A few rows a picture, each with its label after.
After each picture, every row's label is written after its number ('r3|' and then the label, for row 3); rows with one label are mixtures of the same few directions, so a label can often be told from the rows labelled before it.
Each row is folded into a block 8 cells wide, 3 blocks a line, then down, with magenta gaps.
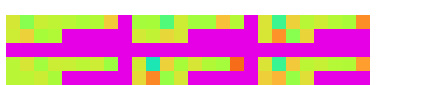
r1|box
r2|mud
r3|box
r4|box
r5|box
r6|box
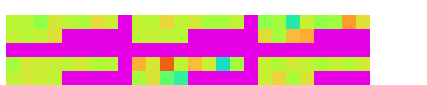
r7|mud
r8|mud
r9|mud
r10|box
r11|mud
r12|box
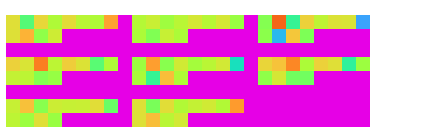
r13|box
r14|box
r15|box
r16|mud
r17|box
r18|mud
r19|box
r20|box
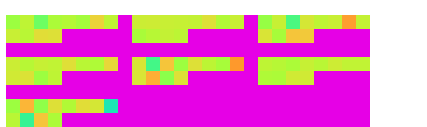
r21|mud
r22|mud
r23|mud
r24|box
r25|box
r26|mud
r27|box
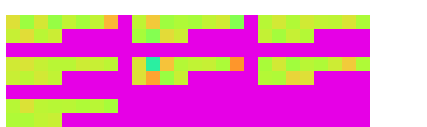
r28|box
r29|box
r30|box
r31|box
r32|box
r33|mud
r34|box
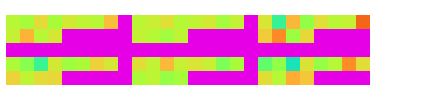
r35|box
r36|mud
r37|box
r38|mud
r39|mud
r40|mud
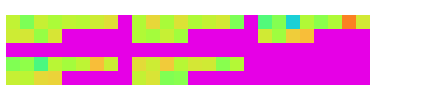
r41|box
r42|box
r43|mud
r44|mud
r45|mud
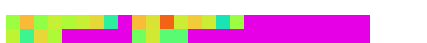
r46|box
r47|mud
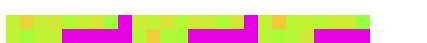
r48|box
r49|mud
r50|box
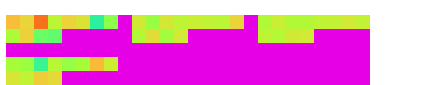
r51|mud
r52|box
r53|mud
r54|mud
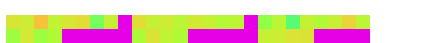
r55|mud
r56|mud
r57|mud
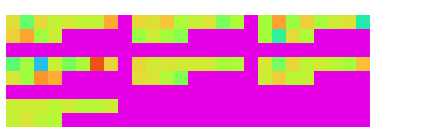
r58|box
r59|mud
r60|box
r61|mud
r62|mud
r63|box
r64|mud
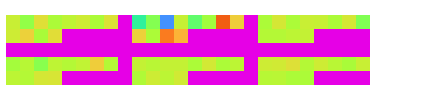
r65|box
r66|mud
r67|box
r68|mud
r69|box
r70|mud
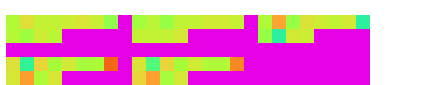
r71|box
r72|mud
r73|box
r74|box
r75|box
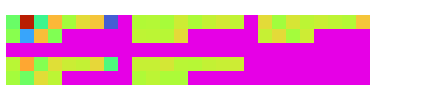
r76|box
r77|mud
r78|box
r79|box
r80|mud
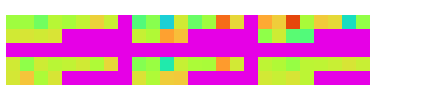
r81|mud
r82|mud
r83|mud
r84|box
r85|mud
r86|mud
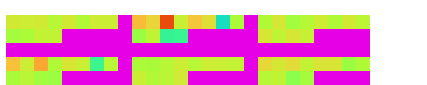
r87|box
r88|mud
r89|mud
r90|mud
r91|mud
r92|mud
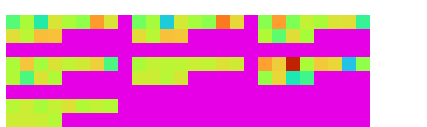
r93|mud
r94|mud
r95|box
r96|box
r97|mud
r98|mud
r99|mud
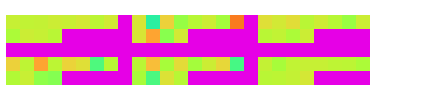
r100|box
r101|box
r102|mud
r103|mud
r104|box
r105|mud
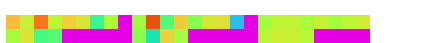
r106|mud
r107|box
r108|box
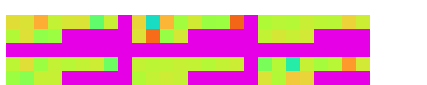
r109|mud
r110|box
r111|mud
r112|box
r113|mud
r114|mud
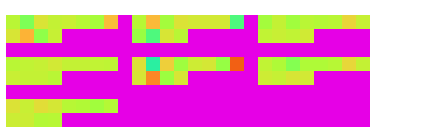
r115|box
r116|box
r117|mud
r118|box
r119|box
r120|mud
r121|mud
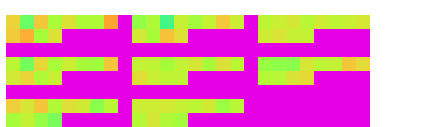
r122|box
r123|mud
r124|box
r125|box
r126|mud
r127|mud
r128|mud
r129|mud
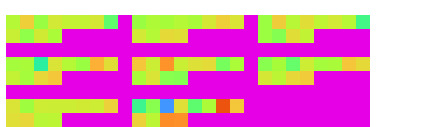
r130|box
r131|mud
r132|box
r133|mud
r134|mud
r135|mud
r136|box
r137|mud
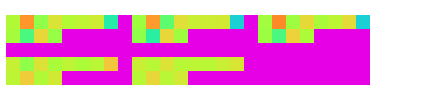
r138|box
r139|box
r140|box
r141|box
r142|box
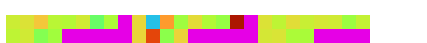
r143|mud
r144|box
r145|mud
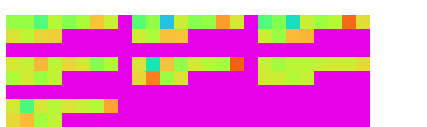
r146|mud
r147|mud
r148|mud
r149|mud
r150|box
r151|box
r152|box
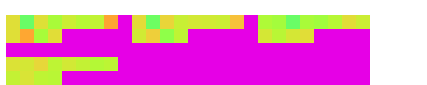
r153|box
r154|box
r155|mud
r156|mud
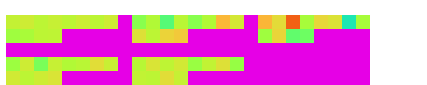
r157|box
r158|mud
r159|mud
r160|mud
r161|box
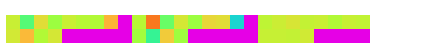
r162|box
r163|box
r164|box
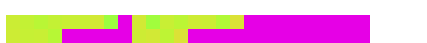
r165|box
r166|box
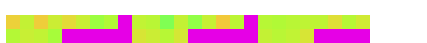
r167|mud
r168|mud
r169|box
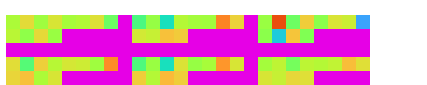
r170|box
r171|mud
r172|box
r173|box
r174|mud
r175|mud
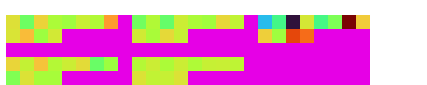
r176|box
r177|mud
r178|mud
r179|mud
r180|mud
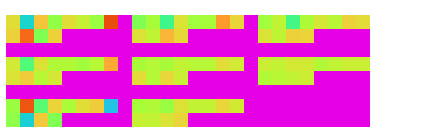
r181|box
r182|mud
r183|mud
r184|box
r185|mud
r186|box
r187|box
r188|mud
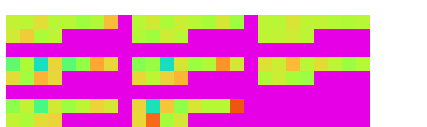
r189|box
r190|box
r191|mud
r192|mud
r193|mud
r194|mud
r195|mud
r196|box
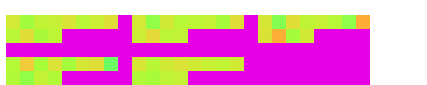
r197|box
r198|box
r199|box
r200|box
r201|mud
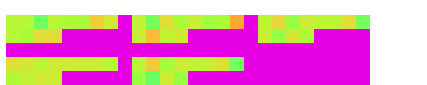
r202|mud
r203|box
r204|box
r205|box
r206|box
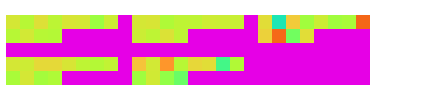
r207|mud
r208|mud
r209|box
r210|mud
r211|mud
